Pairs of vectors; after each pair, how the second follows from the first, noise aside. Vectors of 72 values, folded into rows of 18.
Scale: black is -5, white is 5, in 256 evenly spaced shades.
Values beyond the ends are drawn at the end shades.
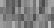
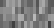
negated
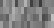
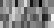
scaled up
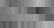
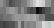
scaled up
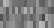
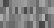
negated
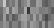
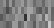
reversed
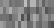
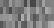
negated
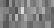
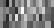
scaled up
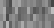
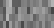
negated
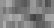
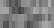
reversed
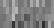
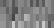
negated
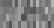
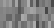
negated
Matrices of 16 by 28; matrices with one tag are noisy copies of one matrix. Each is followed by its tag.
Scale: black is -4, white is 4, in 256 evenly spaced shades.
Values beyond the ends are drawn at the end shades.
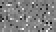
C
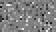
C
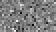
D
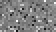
D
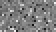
D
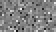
D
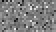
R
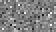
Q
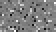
D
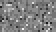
C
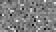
D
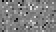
R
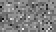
C
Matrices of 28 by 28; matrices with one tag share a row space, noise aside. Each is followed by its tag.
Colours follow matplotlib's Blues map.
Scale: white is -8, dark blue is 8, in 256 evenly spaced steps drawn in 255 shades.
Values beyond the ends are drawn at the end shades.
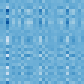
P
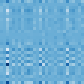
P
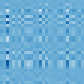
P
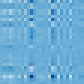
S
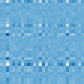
P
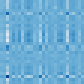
P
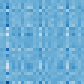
P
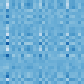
P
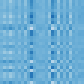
S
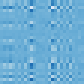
S
